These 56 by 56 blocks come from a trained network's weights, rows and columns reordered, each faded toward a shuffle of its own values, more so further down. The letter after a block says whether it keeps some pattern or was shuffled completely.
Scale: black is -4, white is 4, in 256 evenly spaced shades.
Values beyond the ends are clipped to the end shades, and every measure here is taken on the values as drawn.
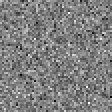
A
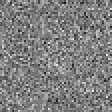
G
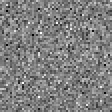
G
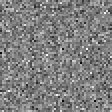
A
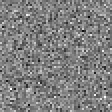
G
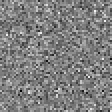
G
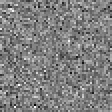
G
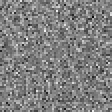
A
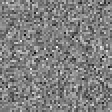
G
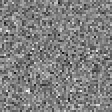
G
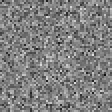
G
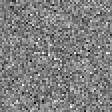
A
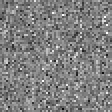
G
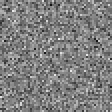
A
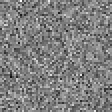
A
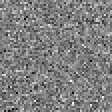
A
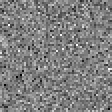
A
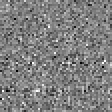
G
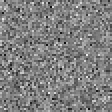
A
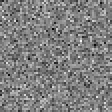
A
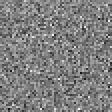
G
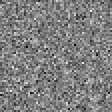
G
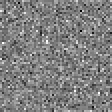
A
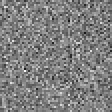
G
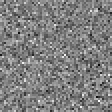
A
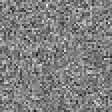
A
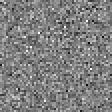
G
